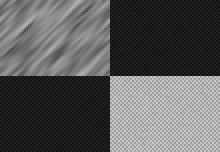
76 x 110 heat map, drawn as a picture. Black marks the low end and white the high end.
The table splits into 2 rows of 2 panels. Panel 1,1: middling, slanting up to the right. Panel 1,2: very low, checkered, faint in contrast. Panel 2,1: very low, checkered, faint in contrast. Panel 2,2: high, checkered.
